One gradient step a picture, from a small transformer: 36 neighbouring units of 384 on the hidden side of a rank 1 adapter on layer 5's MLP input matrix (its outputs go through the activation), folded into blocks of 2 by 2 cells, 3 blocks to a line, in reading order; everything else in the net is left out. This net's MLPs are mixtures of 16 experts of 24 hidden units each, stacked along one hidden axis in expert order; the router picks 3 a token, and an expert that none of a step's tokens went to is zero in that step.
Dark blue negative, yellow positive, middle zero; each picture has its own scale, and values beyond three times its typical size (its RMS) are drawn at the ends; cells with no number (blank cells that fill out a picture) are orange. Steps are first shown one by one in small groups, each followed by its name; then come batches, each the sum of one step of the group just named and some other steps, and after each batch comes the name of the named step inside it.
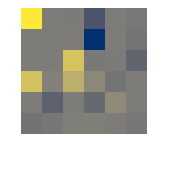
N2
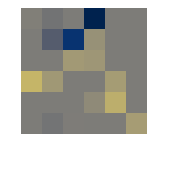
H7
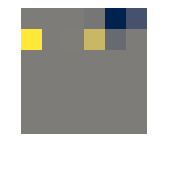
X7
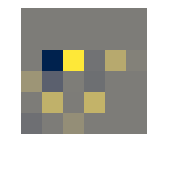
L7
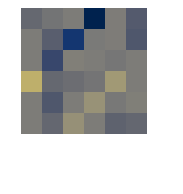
H7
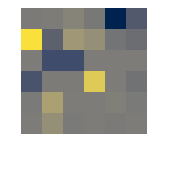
X7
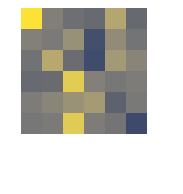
N2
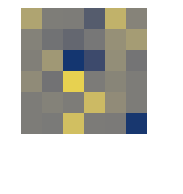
H7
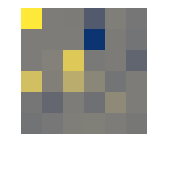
N2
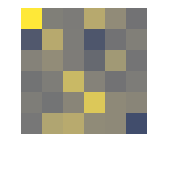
N2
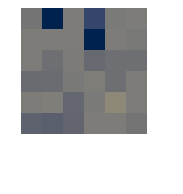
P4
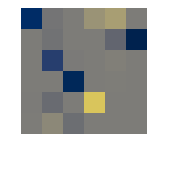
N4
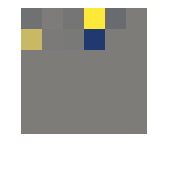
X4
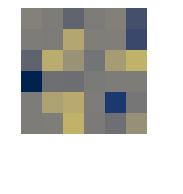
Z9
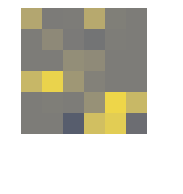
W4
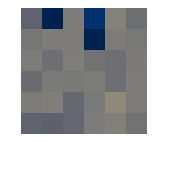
P4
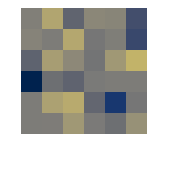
Z9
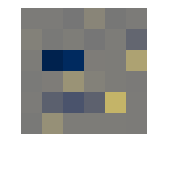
X4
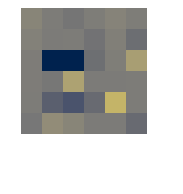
P4
